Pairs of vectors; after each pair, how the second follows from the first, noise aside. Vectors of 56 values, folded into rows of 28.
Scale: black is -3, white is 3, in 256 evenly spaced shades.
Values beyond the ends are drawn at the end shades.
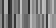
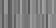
shrunk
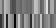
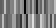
shuffled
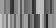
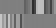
partly zeroed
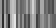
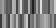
shuffled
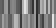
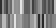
shuffled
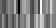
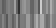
shrunk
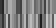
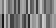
shuffled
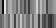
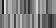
copied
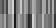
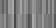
shrunk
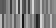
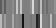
partly zeroed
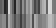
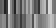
copied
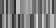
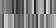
shuffled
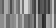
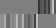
partly zeroed
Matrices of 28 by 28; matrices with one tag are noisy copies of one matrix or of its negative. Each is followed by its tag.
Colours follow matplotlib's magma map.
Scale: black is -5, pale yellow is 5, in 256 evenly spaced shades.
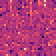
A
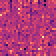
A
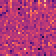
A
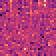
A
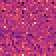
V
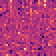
A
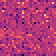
V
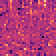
A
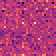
V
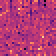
A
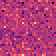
V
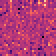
A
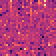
A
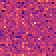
V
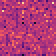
V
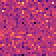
V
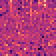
A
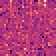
A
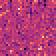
A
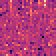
A
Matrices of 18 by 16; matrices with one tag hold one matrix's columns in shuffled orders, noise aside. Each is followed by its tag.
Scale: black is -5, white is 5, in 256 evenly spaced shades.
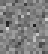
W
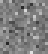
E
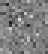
W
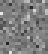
E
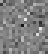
W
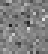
W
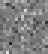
E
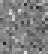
E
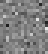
W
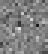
W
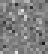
E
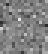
W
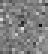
W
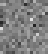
W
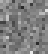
E
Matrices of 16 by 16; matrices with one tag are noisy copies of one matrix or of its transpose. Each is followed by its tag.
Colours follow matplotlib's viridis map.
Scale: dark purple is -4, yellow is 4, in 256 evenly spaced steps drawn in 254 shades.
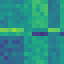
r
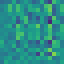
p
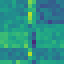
r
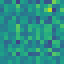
p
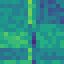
r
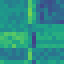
r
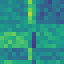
r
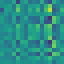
p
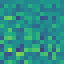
p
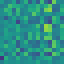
p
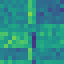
r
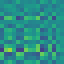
p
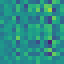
p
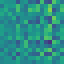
p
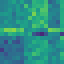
r
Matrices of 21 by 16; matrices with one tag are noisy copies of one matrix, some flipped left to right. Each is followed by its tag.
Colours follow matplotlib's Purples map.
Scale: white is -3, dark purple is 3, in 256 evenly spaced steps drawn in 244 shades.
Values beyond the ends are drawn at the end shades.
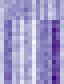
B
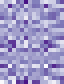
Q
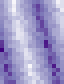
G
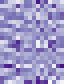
Q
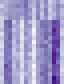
B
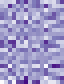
Q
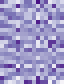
Q
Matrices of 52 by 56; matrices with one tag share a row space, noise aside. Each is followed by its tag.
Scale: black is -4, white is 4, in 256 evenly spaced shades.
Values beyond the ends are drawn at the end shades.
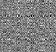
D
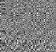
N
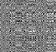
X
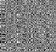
N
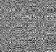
X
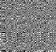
N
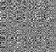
N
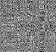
D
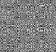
D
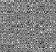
D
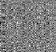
N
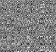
D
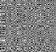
N
